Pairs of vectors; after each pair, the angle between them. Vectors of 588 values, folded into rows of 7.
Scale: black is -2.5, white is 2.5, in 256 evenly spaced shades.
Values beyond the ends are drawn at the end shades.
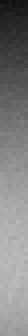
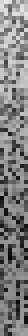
partly opposed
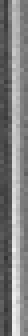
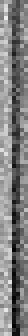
nearly opposite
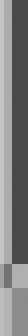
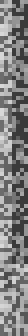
partly aligned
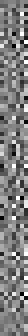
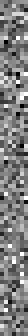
orthogonal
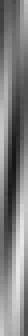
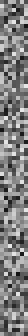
orthogonal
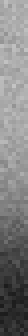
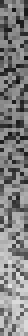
partly opposed
